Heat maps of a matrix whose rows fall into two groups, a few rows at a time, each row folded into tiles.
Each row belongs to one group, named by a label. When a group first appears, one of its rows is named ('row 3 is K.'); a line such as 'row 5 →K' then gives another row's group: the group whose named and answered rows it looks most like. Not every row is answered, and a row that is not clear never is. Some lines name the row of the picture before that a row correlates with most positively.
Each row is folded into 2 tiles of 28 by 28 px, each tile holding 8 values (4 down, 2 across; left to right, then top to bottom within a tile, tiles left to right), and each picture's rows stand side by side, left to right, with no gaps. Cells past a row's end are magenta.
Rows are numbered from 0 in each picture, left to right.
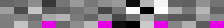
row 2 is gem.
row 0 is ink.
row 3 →ink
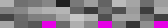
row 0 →gem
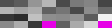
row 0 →ink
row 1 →ink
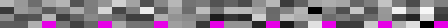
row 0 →gem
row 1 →gem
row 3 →ink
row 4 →ink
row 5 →gem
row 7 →ink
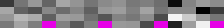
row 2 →ink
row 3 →gem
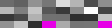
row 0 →ink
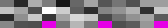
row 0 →gem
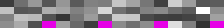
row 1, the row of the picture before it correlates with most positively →0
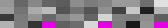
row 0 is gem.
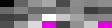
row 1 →gem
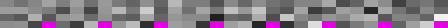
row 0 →ink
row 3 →ink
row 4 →ink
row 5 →gem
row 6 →gem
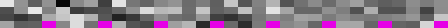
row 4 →gem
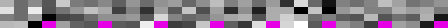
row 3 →gem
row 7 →ink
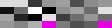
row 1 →gem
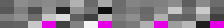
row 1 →gem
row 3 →ink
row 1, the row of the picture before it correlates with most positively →0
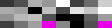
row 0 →gem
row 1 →gem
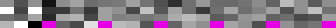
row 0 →ink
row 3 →gem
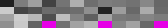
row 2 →ink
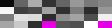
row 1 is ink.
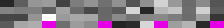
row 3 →ink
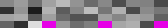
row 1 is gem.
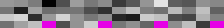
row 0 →ink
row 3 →ink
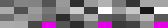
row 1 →gem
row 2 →gem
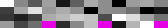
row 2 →gem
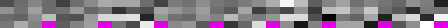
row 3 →ink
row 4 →gem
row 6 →ink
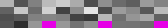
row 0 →gem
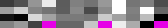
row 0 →ink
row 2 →ink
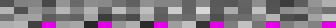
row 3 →ink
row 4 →ink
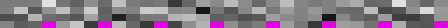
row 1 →ink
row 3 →gem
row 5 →ink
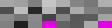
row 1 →gem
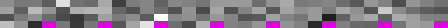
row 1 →gem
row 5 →ink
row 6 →gem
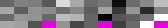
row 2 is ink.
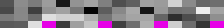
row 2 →gem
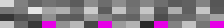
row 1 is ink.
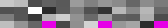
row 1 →gem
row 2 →ink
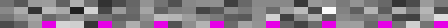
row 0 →gem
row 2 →ink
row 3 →gem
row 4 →ink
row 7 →ink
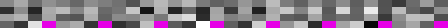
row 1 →ink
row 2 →gem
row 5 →ink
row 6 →ink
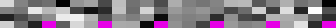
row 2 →ink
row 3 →ink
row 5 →ink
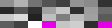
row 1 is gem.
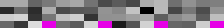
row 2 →gem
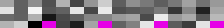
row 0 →ink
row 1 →gem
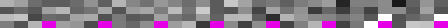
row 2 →gem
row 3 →ink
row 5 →gem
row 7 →ink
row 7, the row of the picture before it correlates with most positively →2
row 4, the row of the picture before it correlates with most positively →3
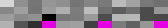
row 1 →ink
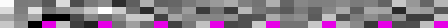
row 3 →gem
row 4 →gem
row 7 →gem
